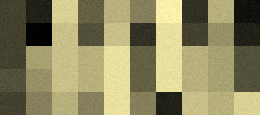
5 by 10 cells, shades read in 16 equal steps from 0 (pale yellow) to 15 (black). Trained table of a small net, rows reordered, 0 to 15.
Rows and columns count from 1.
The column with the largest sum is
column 1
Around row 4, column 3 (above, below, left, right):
3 4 6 4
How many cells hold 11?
5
